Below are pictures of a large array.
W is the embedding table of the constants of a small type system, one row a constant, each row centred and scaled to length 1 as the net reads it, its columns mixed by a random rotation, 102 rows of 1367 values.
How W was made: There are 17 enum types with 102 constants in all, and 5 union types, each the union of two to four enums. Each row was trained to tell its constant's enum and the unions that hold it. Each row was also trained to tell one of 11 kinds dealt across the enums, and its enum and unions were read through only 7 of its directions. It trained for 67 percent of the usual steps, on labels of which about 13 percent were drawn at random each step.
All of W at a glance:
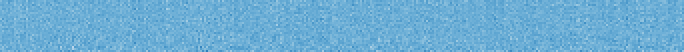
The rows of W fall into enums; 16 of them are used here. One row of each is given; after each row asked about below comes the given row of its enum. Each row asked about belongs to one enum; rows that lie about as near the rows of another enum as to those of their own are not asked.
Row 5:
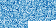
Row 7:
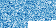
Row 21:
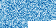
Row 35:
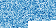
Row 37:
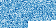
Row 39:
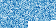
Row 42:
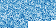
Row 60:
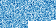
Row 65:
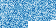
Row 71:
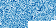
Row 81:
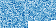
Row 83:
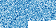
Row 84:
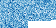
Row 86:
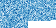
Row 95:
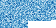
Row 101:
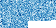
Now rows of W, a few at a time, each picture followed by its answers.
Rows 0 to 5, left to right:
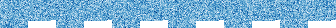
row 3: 95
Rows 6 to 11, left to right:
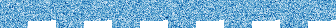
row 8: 21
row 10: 5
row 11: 84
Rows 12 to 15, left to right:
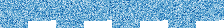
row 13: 71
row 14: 95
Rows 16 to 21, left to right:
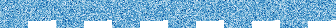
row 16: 60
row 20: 101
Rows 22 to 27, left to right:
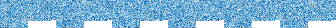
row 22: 95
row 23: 42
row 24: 39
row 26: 101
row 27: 81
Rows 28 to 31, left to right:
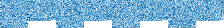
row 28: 21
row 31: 71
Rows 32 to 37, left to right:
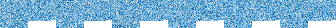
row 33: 60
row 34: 7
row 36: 39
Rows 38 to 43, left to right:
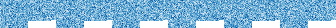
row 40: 81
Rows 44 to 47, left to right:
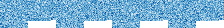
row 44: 21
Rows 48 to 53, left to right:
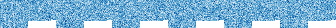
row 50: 42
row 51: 37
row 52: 35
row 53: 95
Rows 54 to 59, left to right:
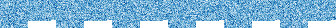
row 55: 71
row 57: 37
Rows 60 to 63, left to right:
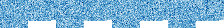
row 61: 7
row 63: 101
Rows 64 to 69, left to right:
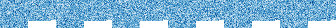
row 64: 81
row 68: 35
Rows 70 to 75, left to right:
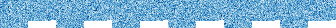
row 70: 39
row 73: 83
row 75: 37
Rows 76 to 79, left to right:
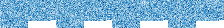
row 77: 60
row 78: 81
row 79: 35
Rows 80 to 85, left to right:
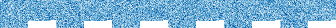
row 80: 35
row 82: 35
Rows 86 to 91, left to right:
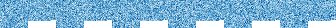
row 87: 39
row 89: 42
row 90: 101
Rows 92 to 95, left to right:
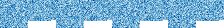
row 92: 21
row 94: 21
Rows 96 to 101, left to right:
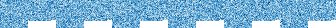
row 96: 95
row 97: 42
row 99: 42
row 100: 101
